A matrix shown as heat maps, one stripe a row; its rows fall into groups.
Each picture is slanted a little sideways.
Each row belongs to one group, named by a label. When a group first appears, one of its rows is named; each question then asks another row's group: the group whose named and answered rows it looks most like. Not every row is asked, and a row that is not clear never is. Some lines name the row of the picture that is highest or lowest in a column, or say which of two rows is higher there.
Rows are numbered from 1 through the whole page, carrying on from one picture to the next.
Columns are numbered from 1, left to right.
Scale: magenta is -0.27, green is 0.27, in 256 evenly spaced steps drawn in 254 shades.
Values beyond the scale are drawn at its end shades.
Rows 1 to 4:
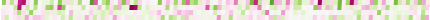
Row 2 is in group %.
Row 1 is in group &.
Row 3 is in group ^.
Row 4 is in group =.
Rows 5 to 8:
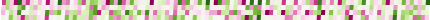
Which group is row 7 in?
^
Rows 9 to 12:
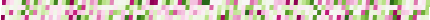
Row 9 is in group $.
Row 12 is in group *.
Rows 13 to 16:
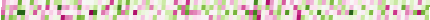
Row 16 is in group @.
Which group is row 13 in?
^
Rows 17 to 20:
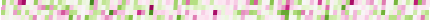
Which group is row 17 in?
&
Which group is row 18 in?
$
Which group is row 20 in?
^
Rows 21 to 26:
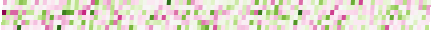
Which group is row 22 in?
=
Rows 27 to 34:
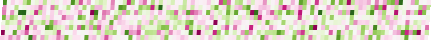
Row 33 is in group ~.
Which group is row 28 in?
$
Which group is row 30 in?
@
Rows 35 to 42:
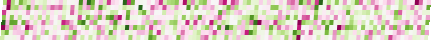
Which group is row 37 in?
*
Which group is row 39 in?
@
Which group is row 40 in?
*
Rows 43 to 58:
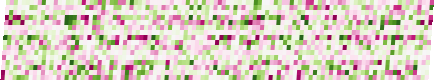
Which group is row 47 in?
=
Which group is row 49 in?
&
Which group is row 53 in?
$
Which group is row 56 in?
%
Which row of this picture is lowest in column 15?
56
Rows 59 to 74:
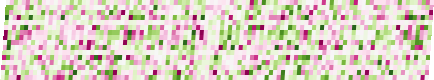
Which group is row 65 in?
~
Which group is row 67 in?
~
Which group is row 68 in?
=
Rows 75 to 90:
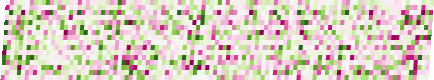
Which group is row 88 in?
%
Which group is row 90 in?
*
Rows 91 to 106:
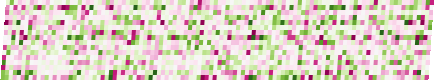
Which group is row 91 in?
=
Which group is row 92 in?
^
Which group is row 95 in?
~
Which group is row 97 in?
%
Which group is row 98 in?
&
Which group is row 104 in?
*
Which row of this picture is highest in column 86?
101
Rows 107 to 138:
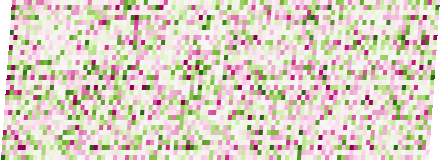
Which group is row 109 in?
@
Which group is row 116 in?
*
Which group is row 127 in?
$
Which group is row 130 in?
&
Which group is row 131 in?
=
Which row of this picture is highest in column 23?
136
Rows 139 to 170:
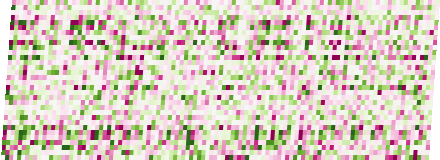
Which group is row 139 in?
^
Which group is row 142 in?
*
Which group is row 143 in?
@
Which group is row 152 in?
%
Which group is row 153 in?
%
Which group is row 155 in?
%
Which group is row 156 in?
*
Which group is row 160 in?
^
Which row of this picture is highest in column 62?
170
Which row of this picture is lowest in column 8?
167
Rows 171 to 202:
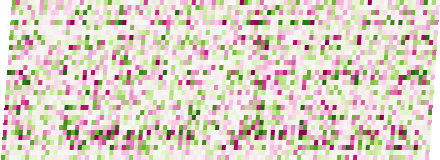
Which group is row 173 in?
&
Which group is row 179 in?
&
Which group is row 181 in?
=
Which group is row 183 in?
$
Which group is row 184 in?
%
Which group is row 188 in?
@
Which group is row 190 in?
%
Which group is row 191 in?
&
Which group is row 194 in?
^
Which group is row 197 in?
&
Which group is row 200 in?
*
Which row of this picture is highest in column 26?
198
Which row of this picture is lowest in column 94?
197
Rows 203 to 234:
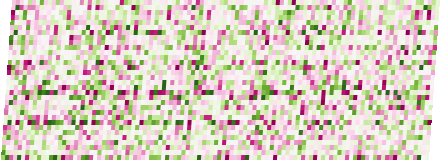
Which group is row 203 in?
^
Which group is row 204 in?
~
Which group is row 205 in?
~
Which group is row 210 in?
@
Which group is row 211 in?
@
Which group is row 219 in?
^
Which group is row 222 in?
&
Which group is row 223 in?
~
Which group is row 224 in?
*
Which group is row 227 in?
=
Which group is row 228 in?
^
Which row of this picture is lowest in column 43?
216
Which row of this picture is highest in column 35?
209
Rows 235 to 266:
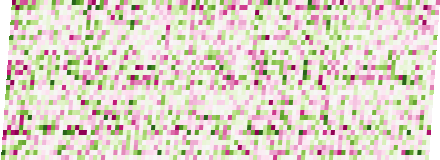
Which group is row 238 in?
%
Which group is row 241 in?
^
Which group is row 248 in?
%
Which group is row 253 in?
@
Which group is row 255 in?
^
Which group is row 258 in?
%
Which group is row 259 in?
%
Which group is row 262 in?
*
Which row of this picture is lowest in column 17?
260
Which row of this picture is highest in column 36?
248
